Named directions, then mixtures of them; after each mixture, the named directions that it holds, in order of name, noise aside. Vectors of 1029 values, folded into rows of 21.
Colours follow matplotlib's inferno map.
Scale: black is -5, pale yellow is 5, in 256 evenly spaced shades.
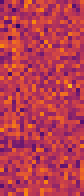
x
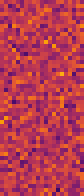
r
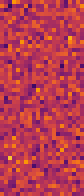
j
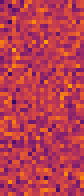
r, x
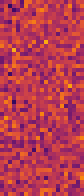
r, x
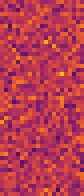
r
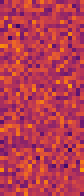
r, x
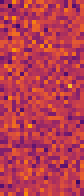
j, x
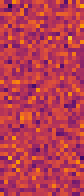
j, r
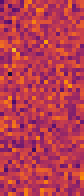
r, x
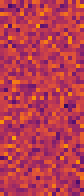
j, r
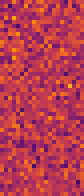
j, x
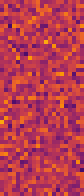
r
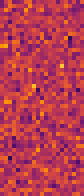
j, x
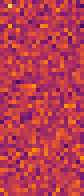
j, r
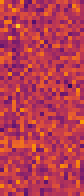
x
